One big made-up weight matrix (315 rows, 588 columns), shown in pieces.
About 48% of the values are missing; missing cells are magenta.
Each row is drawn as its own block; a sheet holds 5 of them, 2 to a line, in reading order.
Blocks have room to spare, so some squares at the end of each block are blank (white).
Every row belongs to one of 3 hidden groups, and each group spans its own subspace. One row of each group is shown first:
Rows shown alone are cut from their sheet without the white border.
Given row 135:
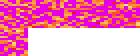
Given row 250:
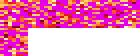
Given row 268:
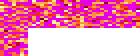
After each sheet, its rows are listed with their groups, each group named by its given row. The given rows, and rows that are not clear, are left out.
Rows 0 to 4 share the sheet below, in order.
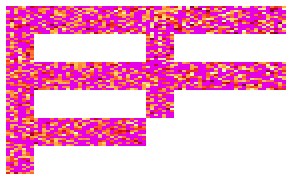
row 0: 250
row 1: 250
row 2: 135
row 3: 135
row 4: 135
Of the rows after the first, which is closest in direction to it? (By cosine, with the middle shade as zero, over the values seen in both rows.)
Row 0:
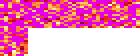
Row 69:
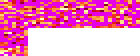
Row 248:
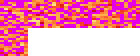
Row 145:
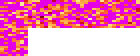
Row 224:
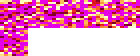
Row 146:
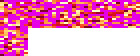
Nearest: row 145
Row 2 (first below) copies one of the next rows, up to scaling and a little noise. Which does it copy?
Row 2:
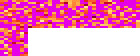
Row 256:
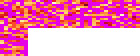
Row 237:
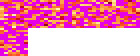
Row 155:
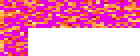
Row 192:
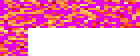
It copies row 155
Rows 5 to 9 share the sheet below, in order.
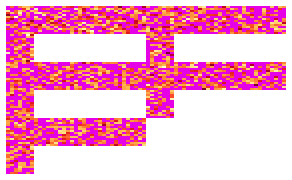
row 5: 250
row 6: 250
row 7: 250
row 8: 135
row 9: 135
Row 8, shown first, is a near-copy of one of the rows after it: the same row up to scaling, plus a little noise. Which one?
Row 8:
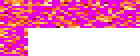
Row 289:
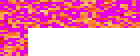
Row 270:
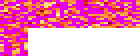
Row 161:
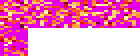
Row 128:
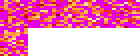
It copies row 270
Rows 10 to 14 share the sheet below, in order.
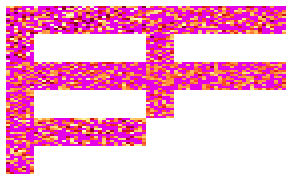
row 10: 250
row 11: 268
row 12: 268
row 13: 268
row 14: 268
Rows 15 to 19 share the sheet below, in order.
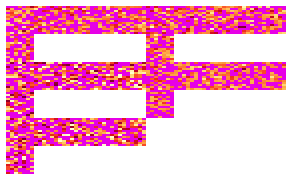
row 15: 250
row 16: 135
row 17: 135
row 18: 135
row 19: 268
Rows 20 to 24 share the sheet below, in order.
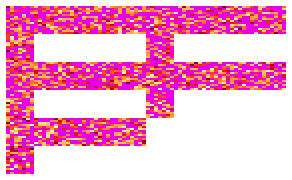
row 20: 268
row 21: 250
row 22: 268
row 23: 135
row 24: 135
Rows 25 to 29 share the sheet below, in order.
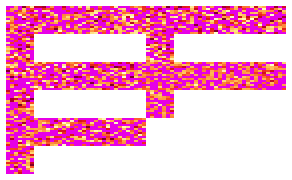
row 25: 135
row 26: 268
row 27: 135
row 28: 135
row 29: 135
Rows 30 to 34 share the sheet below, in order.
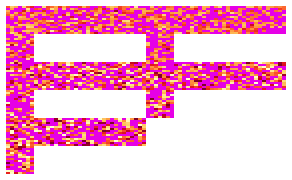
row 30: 135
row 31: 268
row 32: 268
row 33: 250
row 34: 135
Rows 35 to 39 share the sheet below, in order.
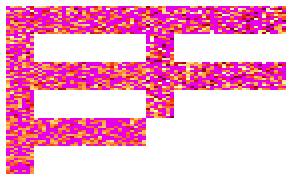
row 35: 135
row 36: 268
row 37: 250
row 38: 250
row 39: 135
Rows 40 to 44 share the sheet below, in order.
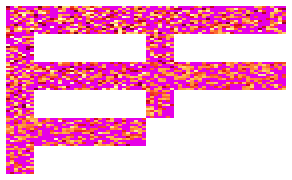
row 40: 268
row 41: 250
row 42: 268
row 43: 135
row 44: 250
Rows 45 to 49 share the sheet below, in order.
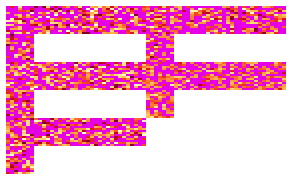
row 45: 135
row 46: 135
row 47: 135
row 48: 268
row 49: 250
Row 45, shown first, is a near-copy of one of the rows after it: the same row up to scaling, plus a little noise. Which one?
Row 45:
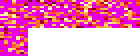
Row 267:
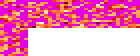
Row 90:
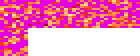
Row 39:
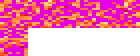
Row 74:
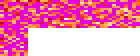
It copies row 74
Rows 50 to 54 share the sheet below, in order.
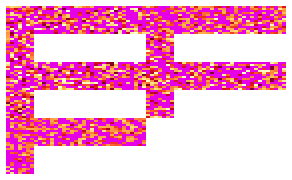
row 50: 250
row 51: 268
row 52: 268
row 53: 135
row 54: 268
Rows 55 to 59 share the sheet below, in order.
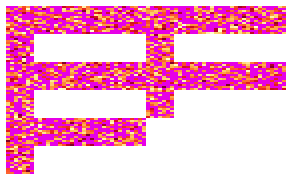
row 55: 250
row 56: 268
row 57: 250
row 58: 250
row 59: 268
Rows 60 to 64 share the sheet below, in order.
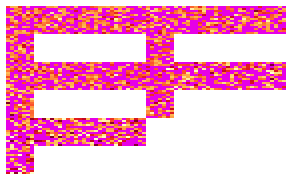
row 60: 268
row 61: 135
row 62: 268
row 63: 135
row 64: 250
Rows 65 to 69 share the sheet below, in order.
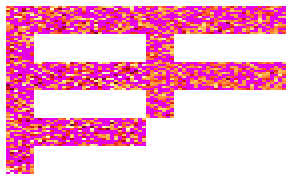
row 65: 135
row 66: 268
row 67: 268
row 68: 268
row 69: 268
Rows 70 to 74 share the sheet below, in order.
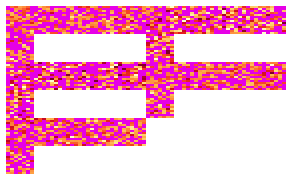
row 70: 268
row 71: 250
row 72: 250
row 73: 135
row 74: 135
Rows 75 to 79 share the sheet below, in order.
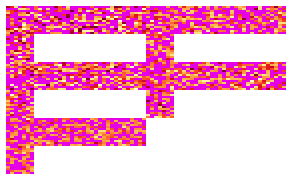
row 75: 268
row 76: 135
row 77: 250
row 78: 268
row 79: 135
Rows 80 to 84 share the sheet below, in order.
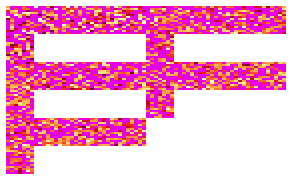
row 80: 268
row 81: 135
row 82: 135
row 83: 135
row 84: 250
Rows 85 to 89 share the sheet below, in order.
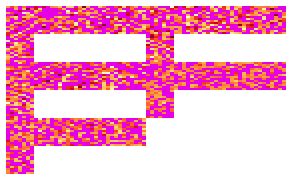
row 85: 250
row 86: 135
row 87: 268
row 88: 135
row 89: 268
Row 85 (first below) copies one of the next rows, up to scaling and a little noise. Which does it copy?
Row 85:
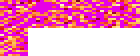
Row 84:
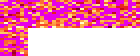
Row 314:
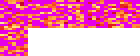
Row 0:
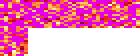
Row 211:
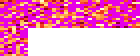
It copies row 314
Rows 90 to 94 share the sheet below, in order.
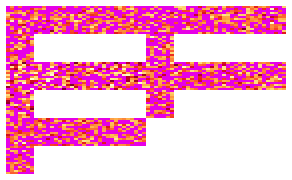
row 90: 135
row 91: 135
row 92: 135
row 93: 250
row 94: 250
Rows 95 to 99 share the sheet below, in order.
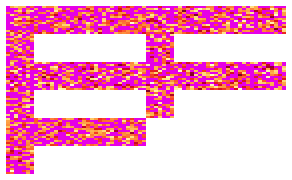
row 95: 135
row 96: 135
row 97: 250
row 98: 135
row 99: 268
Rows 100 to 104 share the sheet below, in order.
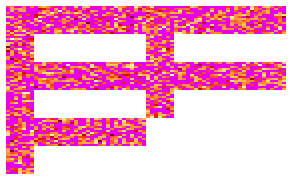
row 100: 268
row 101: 268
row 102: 135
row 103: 250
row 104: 250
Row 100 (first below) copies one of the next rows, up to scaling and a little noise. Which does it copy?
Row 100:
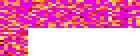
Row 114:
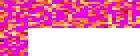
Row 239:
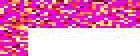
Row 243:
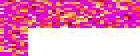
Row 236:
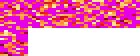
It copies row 114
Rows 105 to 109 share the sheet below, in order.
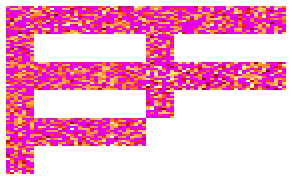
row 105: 135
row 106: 135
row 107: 135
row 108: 135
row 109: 268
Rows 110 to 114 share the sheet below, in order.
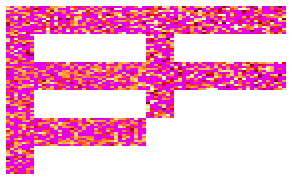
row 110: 250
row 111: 250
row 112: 268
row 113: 268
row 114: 268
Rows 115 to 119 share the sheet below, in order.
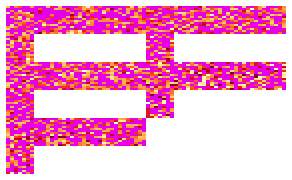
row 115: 268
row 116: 268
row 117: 135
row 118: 268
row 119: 250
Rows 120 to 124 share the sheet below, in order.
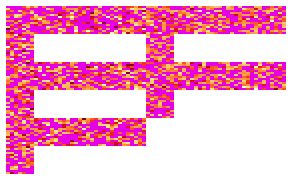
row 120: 268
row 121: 135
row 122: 135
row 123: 250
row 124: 250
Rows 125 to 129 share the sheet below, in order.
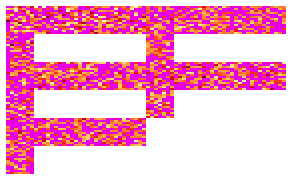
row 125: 135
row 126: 250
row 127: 268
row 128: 135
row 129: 250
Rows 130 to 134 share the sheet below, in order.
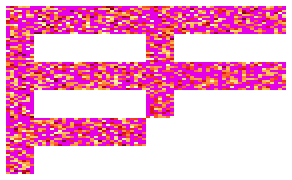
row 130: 268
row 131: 135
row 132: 250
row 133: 250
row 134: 250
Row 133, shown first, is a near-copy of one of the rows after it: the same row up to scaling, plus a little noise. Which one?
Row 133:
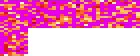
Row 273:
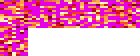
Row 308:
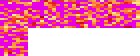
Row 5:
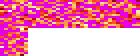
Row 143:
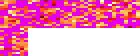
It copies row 143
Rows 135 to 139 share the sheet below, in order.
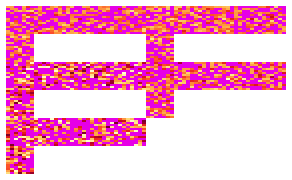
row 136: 268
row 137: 135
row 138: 268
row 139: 250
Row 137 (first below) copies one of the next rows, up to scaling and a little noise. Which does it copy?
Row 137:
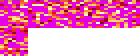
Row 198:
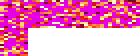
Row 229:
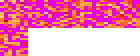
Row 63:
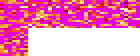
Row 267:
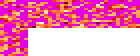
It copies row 63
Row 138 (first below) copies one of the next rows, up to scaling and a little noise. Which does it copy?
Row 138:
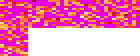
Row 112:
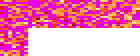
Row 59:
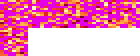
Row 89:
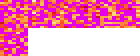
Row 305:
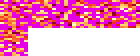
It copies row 305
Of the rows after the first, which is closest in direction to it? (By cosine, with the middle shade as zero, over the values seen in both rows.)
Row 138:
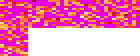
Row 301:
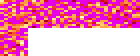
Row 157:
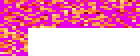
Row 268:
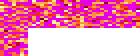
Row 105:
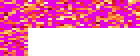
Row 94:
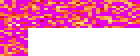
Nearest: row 105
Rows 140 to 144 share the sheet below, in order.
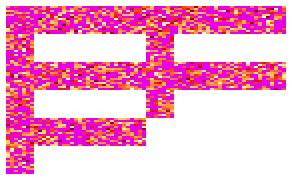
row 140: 268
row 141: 135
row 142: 135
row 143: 250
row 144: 268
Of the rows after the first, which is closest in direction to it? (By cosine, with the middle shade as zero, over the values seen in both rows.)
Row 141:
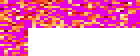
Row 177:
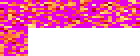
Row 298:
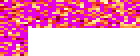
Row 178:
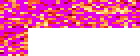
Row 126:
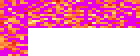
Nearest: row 177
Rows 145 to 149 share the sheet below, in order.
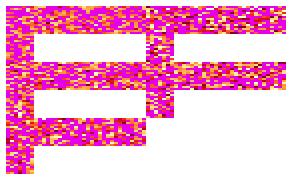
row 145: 250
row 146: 135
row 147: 250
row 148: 250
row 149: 250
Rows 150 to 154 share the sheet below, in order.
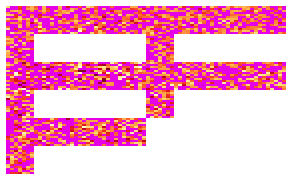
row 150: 268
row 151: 250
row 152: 250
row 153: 268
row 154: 268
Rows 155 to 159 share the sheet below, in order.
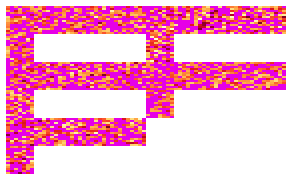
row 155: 135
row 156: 268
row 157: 135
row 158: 268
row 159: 250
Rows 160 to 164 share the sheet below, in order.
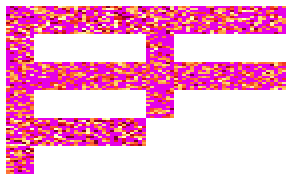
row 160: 250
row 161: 135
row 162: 250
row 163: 135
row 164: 250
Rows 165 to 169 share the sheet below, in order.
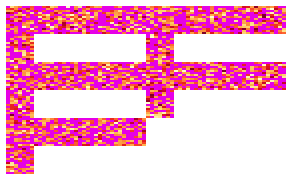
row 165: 268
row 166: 135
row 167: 135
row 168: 268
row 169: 135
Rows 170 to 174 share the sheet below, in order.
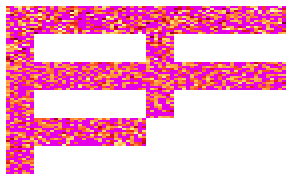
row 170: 268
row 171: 250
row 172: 268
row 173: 135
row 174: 135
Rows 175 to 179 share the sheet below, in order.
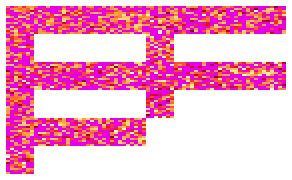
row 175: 135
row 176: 135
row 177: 135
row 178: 135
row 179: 268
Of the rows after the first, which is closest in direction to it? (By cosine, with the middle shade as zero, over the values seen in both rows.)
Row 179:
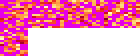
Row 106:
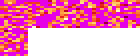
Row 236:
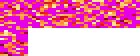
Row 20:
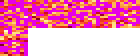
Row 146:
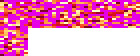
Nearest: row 236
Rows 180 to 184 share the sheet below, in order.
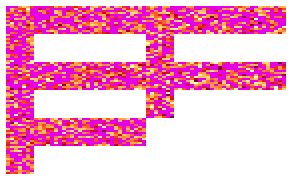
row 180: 250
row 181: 268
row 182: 250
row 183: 250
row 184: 135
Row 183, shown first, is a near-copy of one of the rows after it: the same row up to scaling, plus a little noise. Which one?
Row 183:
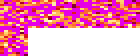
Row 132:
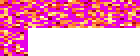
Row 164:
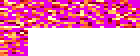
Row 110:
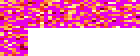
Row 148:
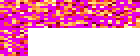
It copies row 132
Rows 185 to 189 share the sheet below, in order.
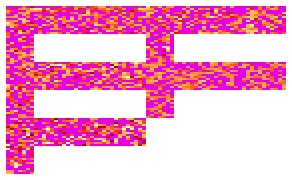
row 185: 250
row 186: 268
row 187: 135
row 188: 268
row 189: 135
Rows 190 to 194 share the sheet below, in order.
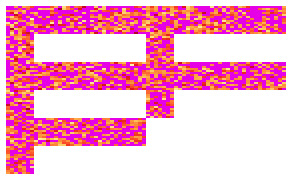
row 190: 250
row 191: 250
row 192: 135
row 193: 268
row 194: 250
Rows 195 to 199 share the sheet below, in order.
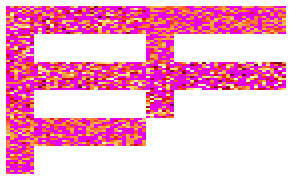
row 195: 250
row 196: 135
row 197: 268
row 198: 135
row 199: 250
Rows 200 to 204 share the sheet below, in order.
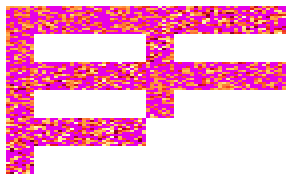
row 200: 250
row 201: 268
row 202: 250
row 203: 268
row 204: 268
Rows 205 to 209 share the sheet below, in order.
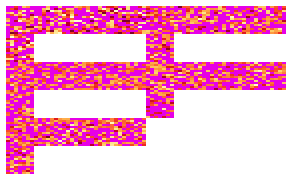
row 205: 135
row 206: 268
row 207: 250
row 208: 268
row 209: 268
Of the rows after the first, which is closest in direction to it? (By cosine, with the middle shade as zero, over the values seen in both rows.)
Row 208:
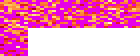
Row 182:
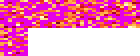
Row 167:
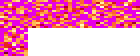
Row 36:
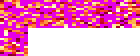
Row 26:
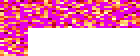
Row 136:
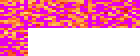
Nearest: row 136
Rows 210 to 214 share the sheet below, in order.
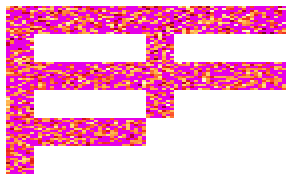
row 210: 268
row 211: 250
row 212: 135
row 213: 268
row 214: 135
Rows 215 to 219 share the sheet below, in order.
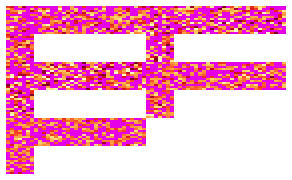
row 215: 135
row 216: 250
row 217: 135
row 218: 268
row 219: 250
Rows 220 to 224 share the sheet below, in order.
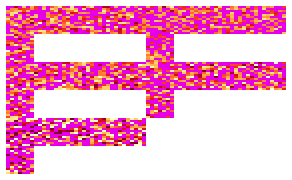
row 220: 268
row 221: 135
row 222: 250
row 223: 135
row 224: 250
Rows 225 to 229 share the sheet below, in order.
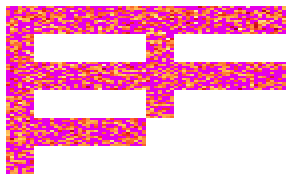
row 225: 250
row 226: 250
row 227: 135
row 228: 135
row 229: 135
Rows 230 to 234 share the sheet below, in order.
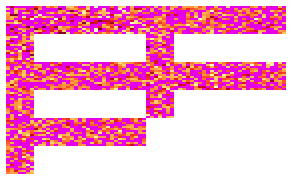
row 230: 250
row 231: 268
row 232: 250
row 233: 135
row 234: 250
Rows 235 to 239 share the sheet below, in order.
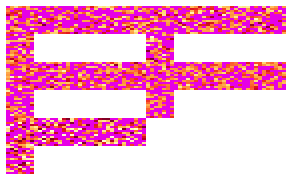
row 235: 268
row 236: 268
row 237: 135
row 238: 250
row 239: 268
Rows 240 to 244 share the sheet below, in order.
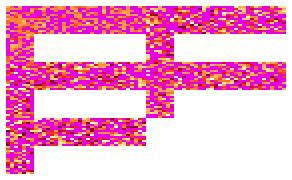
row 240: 268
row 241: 250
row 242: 250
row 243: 268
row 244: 268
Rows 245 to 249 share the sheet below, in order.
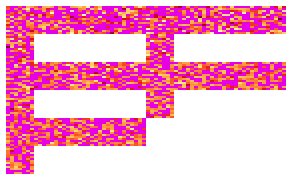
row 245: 268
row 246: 268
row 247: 135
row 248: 250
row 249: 268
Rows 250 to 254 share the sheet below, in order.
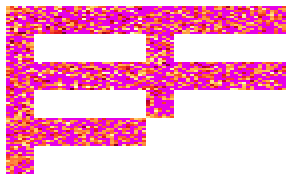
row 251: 268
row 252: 268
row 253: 135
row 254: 250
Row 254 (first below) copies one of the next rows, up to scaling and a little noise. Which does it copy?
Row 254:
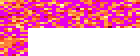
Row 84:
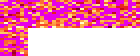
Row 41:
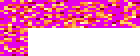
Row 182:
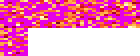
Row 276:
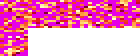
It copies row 84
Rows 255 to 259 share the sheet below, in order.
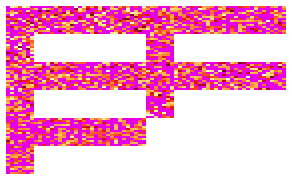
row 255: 135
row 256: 135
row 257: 250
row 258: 268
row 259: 135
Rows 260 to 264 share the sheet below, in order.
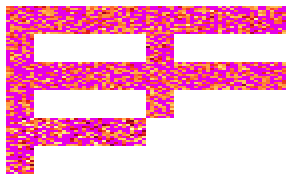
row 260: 135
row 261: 268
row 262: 135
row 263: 135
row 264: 135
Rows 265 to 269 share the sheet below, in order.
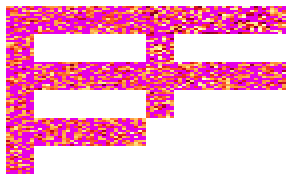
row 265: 135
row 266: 268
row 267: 135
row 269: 268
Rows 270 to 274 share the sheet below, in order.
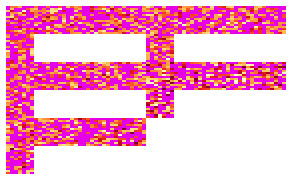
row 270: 135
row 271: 268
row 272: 268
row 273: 250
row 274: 268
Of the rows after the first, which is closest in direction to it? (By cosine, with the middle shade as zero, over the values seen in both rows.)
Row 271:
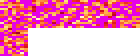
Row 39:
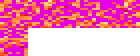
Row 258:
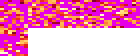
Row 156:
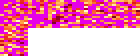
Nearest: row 258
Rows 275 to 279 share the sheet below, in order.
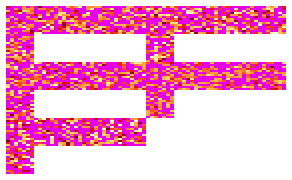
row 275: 268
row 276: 250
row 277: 135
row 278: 250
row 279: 250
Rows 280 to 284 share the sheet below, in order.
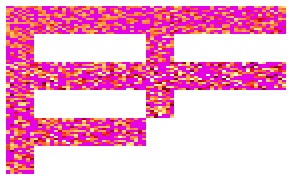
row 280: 250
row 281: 135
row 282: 250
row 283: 250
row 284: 250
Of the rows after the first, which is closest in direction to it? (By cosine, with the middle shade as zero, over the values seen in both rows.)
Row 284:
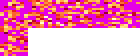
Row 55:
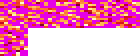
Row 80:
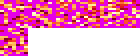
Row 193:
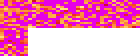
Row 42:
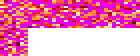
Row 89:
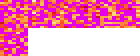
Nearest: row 193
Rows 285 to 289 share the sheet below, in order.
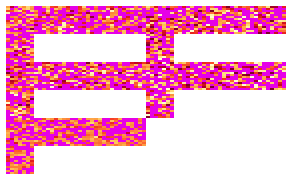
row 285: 268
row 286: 268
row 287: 268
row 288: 135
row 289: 135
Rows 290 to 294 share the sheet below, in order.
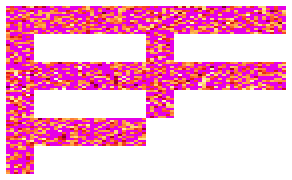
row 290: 135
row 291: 250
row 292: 250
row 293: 268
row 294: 268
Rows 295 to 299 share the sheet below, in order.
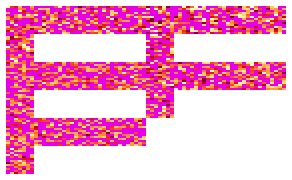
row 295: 268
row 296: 135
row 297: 268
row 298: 268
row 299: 268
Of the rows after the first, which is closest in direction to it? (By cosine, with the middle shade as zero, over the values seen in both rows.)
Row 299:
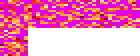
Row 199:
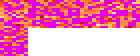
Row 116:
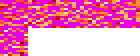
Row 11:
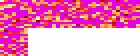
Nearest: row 116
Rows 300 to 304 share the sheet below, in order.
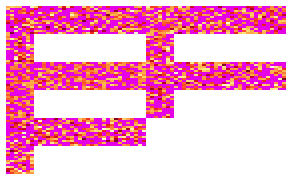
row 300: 250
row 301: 268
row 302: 268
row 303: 250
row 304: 268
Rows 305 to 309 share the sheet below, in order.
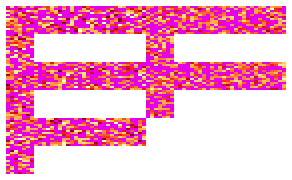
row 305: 268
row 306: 135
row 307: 268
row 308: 250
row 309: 135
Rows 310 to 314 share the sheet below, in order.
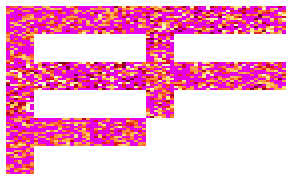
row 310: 135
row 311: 268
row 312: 250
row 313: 135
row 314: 250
